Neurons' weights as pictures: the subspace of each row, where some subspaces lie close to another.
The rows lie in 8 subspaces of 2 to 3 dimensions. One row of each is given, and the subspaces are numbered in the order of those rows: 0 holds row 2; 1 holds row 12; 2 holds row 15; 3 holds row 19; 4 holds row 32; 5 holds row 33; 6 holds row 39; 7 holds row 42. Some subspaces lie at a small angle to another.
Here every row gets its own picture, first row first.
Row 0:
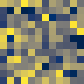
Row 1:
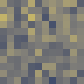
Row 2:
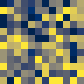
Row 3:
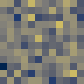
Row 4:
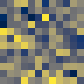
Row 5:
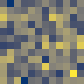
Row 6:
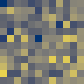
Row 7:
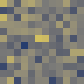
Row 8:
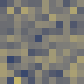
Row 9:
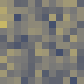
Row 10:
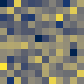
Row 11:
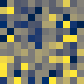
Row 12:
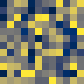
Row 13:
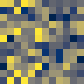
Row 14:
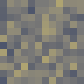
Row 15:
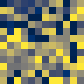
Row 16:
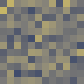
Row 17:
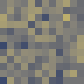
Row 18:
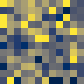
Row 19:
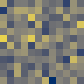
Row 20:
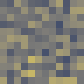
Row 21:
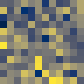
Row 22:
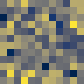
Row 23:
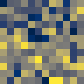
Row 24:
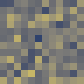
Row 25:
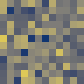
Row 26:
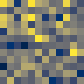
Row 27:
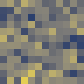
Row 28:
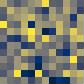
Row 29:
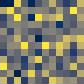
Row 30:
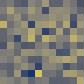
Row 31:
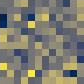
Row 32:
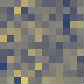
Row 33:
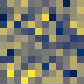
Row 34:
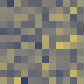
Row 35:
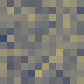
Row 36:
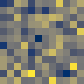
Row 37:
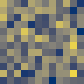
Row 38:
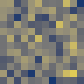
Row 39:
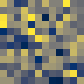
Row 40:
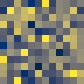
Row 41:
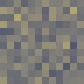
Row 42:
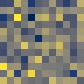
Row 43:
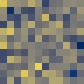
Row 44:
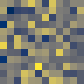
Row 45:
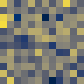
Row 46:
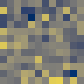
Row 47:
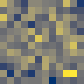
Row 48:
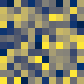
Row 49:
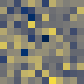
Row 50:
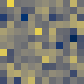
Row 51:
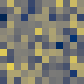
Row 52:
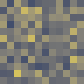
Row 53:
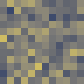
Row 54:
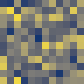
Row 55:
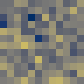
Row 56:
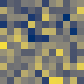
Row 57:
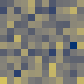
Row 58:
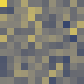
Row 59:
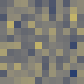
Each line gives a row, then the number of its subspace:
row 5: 5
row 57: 1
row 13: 4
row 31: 7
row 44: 2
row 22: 5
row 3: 7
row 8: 0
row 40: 2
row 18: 0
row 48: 5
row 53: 4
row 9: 4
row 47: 5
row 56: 2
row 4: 6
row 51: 1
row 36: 1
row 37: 1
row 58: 3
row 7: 6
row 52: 3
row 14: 1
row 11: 3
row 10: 6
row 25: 2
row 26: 6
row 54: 7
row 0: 6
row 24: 1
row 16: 3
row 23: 2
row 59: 1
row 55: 6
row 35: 4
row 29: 7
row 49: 2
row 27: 7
